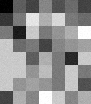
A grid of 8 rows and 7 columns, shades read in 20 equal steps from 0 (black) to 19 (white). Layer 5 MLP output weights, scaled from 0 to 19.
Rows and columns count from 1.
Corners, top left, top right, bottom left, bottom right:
0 5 5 13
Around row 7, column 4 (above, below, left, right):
14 19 12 9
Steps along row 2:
up up down up down down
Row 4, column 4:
5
